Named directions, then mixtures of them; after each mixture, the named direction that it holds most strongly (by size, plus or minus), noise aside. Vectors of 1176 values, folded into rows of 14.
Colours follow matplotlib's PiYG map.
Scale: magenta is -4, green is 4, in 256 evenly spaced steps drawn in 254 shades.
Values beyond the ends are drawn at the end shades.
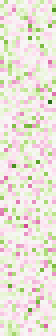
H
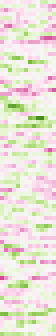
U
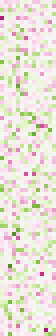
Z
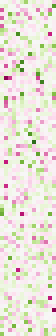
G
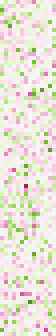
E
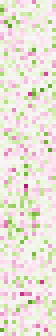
E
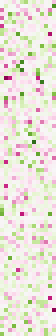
G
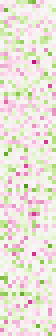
E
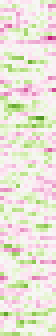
U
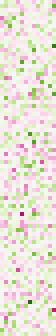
E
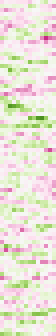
U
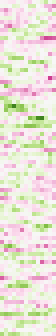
U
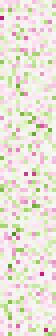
Z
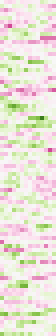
U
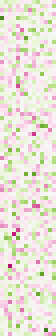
Z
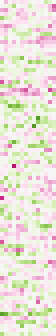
U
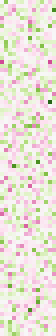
H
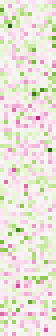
E
